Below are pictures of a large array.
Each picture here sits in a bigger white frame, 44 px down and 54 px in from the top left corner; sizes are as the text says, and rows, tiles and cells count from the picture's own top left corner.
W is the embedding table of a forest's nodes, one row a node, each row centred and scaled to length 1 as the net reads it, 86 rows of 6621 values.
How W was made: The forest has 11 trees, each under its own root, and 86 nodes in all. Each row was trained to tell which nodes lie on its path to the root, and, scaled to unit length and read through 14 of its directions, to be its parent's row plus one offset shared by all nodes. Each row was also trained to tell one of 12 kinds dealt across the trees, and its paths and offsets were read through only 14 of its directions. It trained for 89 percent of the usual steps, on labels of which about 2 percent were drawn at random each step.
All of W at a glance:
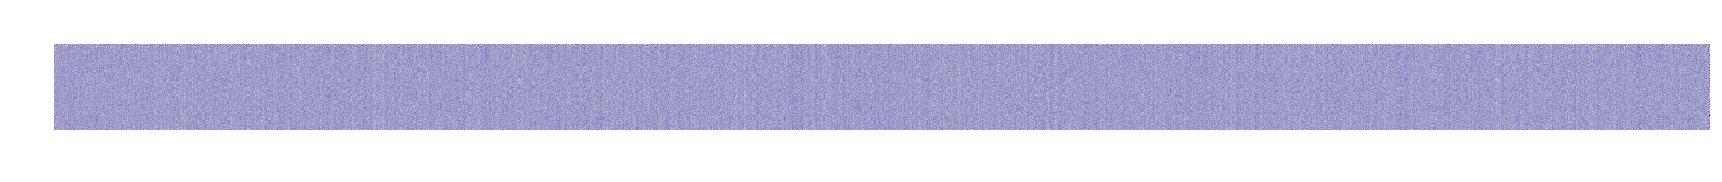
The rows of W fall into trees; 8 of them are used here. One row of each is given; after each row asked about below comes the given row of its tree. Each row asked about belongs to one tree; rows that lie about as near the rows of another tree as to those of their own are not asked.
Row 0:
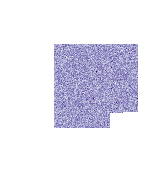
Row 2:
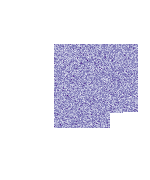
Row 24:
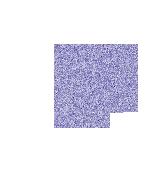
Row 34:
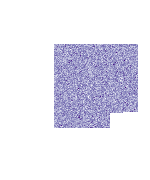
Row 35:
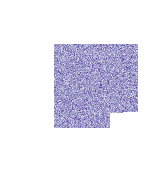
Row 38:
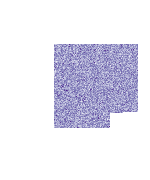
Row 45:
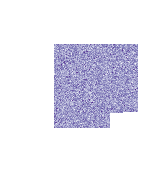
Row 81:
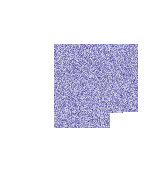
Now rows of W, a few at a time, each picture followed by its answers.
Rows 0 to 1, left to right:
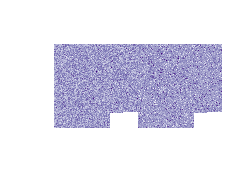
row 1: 24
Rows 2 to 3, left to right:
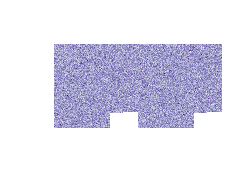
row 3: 0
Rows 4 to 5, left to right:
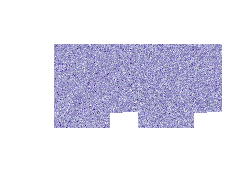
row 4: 24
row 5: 0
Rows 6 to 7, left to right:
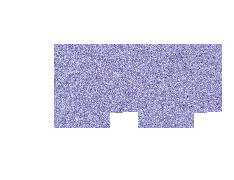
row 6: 45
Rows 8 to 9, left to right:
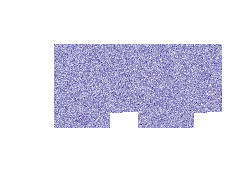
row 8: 2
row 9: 0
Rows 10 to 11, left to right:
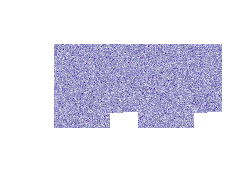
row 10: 24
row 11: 24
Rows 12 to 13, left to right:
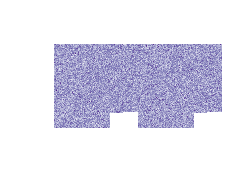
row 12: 24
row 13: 81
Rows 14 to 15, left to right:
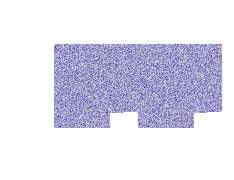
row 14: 24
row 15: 35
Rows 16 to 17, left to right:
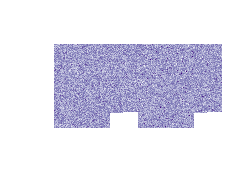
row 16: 45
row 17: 24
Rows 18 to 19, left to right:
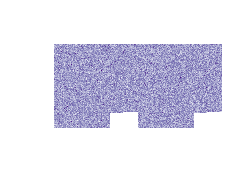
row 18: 34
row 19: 2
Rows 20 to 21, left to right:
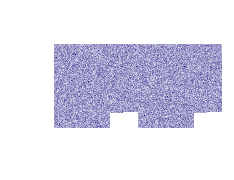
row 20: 35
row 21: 0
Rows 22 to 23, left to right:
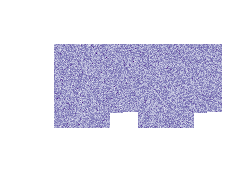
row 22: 38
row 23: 45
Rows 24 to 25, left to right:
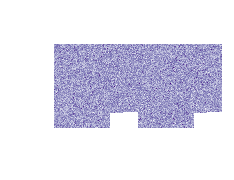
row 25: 2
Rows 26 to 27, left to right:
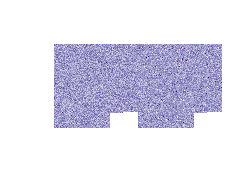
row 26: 45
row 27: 24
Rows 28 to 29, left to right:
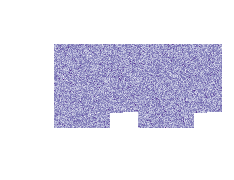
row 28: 2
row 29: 81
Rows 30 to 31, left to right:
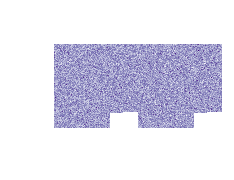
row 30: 0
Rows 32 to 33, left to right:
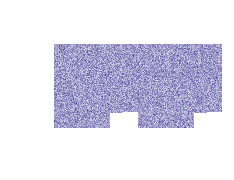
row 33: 81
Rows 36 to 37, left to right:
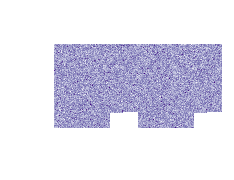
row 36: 34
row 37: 34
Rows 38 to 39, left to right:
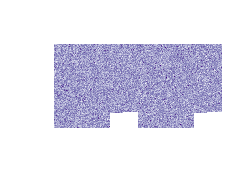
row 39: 24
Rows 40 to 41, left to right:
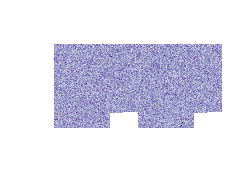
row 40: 2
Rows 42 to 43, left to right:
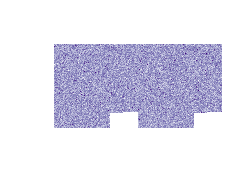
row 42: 2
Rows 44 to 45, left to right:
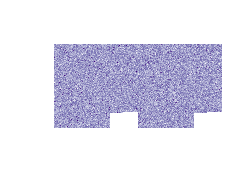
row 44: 0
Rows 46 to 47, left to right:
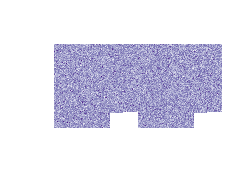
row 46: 34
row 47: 34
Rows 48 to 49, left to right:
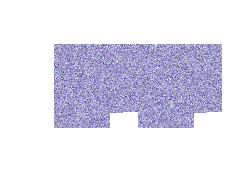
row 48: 38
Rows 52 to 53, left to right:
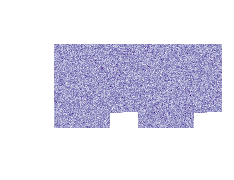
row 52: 0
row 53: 34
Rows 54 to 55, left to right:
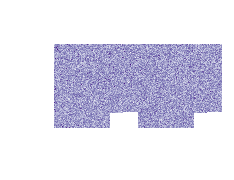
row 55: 38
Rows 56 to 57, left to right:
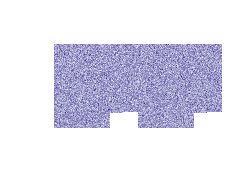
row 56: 2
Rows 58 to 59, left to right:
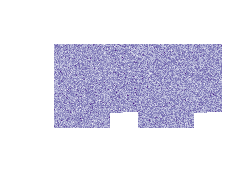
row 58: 0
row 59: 2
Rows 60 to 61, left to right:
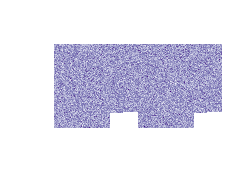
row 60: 0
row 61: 38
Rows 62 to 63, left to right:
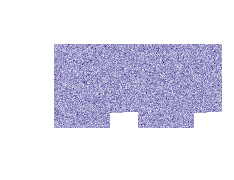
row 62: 2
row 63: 24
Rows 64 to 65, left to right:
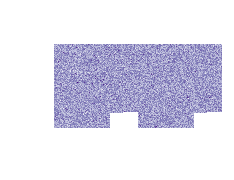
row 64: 2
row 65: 2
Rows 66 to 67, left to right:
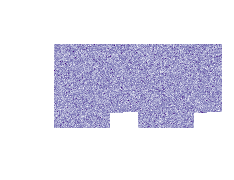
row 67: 34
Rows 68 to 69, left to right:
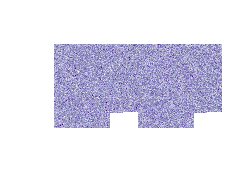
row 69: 0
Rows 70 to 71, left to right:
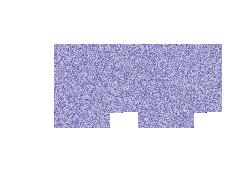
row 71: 38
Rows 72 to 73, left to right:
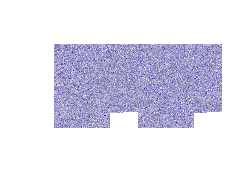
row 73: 24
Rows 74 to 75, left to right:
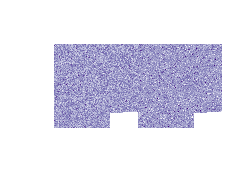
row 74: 35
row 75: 24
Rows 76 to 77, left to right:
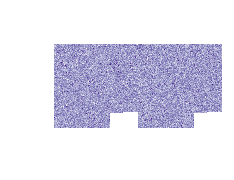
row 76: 34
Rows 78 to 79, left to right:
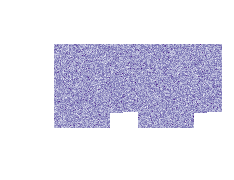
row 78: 0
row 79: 34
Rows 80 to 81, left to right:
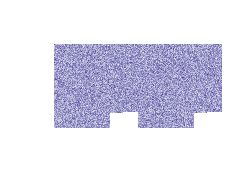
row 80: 0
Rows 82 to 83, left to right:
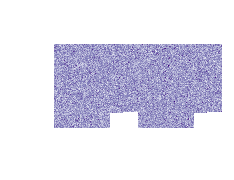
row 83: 34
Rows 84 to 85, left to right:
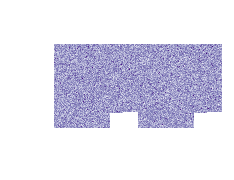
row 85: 34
